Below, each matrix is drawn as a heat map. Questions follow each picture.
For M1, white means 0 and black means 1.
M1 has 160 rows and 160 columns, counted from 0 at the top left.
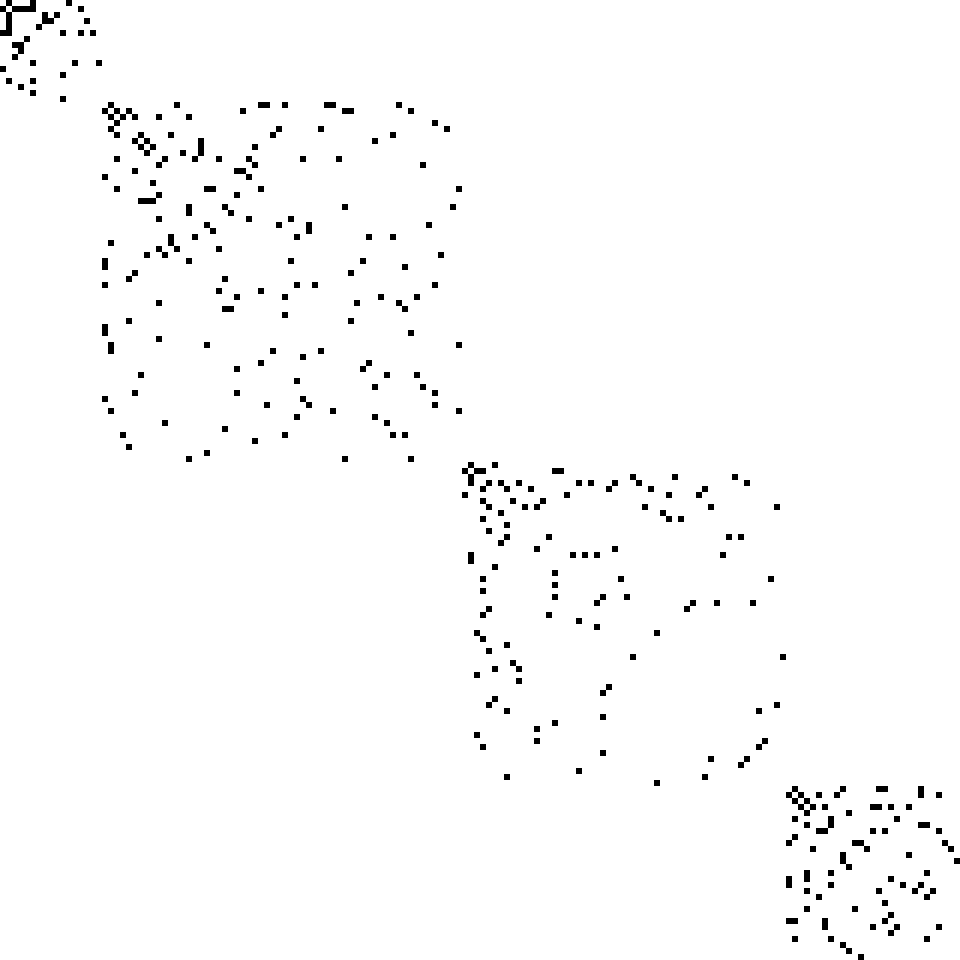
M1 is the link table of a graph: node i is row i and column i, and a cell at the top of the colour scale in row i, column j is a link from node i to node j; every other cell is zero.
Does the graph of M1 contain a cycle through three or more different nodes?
yes
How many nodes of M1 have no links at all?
0
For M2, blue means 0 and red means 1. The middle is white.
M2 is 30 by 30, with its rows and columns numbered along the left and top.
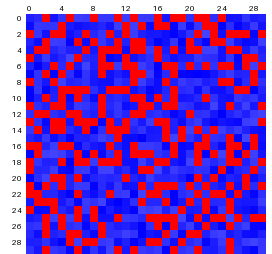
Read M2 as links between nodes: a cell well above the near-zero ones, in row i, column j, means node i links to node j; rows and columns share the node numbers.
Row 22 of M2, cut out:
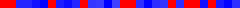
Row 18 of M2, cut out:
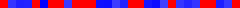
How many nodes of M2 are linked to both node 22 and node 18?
6
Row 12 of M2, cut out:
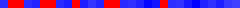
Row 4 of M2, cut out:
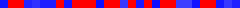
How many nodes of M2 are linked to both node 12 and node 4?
6
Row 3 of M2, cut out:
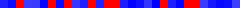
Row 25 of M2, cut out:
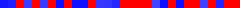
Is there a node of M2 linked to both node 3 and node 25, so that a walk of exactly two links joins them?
yes
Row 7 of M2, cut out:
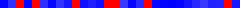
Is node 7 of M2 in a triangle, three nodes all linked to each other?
yes
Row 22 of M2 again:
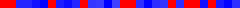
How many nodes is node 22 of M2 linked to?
10
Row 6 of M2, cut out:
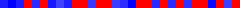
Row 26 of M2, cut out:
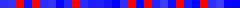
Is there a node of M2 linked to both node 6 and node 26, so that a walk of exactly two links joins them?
yes
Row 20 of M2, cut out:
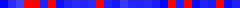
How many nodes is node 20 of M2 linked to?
7
